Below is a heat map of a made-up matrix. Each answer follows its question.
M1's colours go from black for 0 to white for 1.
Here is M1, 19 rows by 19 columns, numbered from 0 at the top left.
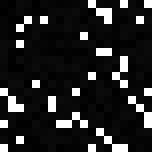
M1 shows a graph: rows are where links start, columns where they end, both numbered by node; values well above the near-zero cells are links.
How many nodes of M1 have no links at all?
0
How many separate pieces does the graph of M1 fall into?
2
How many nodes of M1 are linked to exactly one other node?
6
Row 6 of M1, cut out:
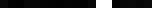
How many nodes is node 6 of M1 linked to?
2
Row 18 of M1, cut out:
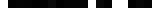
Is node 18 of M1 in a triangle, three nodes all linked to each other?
yes
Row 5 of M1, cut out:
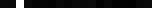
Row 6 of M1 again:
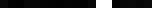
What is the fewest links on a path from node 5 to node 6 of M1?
3
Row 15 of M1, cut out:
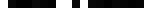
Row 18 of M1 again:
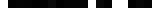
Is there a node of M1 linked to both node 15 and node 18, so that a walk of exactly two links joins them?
yes
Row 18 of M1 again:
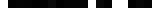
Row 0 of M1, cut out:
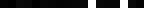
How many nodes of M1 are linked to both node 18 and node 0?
2
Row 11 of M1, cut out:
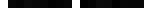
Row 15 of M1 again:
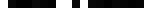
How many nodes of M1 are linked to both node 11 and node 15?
2
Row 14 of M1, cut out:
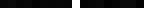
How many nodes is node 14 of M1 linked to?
2
